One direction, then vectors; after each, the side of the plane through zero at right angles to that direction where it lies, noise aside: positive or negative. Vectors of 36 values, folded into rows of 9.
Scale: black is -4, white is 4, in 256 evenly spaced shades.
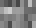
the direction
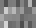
positive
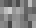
positive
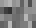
negative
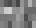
positive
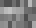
positive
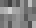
positive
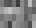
positive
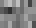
negative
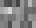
positive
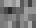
negative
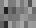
negative
